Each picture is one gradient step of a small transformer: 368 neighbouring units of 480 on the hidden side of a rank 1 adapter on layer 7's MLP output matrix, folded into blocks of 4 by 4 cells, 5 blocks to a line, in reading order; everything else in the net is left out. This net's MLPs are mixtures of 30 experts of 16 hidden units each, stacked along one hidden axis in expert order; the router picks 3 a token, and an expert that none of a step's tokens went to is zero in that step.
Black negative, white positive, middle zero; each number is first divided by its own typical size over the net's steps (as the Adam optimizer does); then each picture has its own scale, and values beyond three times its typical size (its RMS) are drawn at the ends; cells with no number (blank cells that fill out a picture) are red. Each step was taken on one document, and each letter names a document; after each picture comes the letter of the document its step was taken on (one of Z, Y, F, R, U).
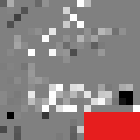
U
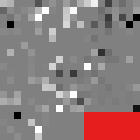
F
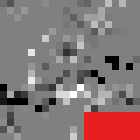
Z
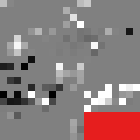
U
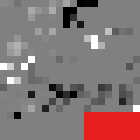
U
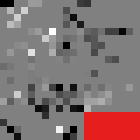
Z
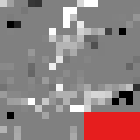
Z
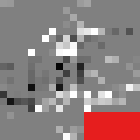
Z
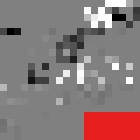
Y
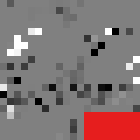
U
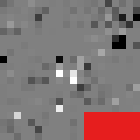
F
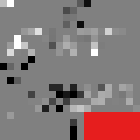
U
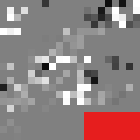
Y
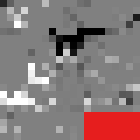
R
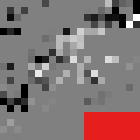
Y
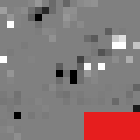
F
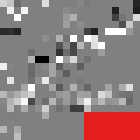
R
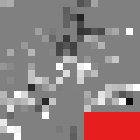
R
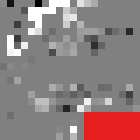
U
